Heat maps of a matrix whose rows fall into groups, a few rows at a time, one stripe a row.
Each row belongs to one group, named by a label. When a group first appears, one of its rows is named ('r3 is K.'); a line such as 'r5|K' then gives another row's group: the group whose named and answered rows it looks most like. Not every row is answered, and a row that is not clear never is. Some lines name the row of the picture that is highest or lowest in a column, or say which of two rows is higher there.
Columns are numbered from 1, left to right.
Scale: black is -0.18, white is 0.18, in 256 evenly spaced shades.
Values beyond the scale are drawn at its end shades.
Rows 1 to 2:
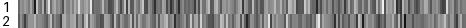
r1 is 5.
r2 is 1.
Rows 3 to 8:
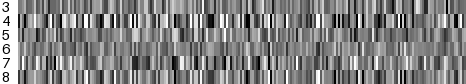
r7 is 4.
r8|1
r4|1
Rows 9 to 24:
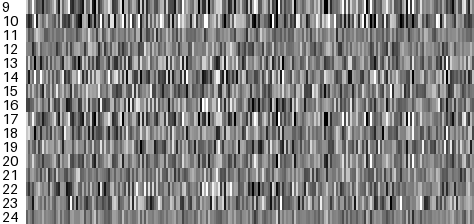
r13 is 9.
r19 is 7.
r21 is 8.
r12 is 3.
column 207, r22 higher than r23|Yes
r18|9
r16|3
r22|3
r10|3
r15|5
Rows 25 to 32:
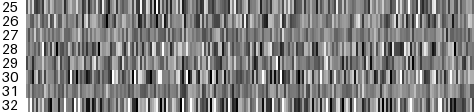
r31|4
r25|8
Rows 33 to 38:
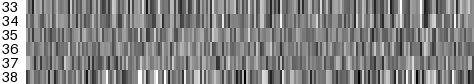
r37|9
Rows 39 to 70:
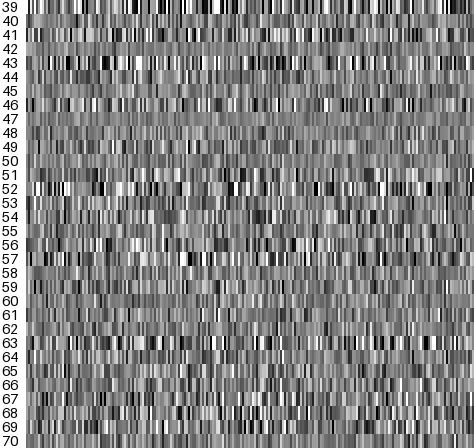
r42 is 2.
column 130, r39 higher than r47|Yes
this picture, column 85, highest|49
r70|5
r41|5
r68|2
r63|5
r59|9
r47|8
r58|8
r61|3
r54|3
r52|4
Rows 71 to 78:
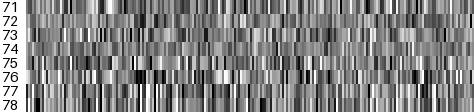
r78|8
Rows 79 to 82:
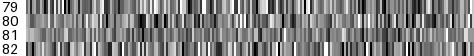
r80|7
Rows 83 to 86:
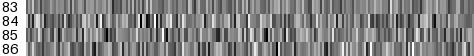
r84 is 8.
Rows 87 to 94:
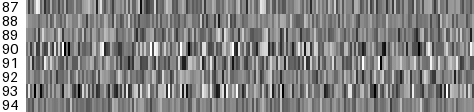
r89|7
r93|9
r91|4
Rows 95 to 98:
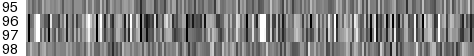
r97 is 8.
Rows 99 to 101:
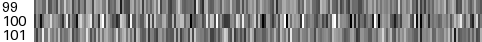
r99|5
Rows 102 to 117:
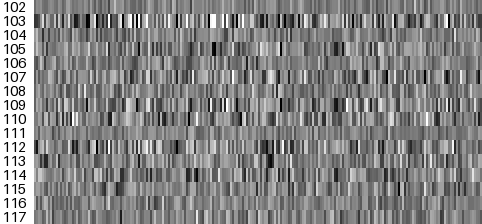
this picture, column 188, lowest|103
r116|8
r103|3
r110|4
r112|3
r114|2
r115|2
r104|9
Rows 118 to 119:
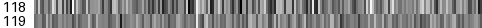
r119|5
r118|4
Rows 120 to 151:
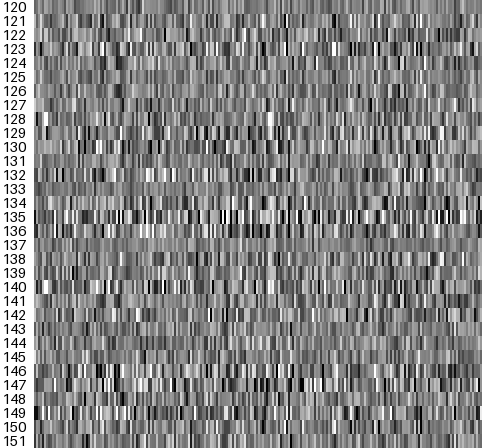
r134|7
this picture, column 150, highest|123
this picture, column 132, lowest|140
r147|7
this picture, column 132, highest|135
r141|2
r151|9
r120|3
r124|2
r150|1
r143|9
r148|2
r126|2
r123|1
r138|5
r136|7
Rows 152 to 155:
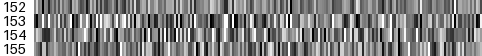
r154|8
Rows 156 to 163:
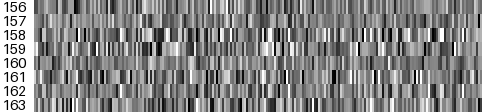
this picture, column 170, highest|161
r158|5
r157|7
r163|4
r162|5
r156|3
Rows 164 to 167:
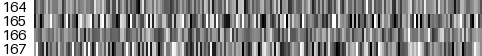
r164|3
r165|1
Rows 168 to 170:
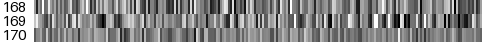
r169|2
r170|5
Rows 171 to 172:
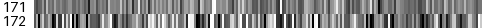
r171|3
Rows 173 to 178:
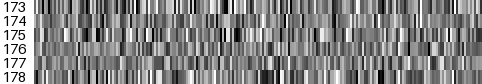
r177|5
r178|3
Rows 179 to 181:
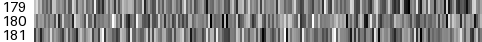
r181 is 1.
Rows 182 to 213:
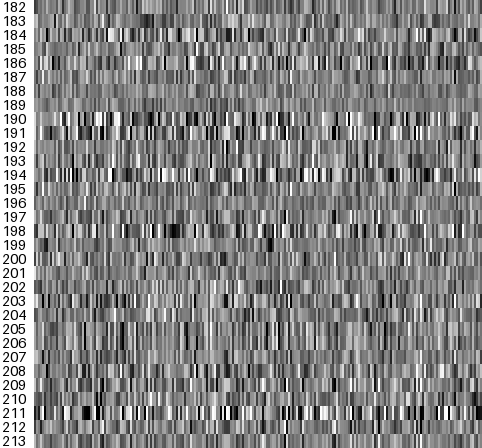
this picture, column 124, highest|202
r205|2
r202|3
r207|9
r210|2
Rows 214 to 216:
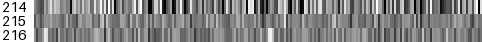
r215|1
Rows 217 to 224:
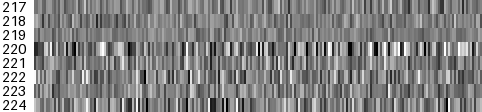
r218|9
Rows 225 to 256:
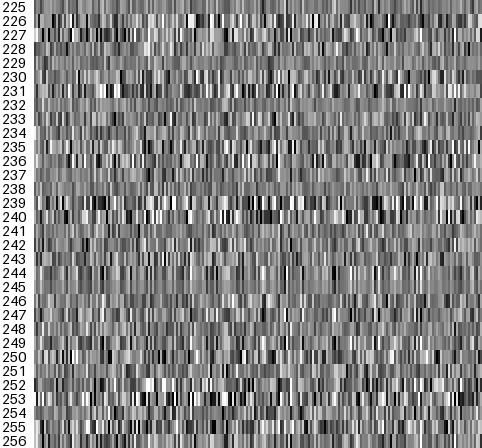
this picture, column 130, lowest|233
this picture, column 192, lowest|243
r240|3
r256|9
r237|7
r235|7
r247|1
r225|1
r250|4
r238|8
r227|9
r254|7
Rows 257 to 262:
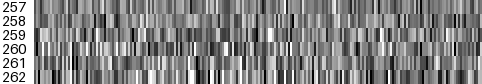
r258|2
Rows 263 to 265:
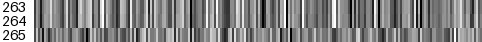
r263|1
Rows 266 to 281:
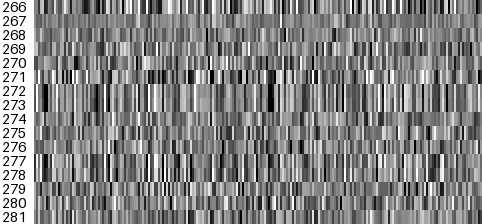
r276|7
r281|4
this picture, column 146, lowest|278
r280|7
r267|3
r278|8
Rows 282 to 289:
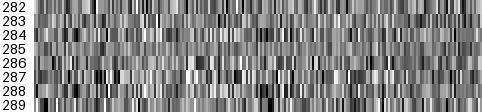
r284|3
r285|2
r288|3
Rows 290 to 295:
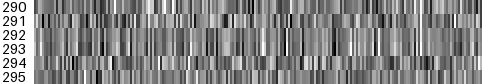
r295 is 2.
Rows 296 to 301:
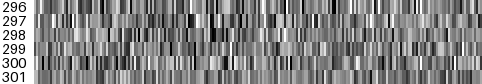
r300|9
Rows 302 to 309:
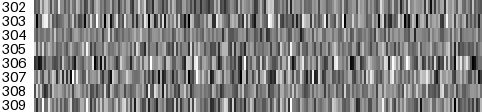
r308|8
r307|4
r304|7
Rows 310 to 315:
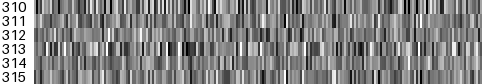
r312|7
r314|5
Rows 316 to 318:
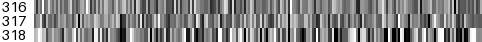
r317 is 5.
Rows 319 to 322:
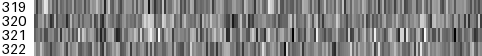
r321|2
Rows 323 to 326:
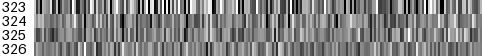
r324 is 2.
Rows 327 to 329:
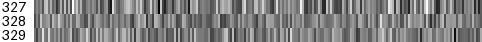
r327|4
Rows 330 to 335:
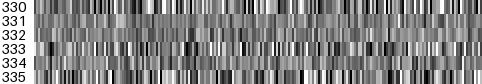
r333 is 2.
